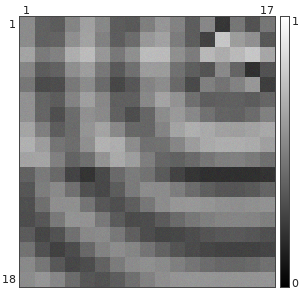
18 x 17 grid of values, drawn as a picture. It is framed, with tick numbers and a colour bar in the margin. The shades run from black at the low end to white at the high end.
Mirror symmetry: none. Odd patch: rougher, in the top right. Roughest part: top right. Rings: centred on the top right.
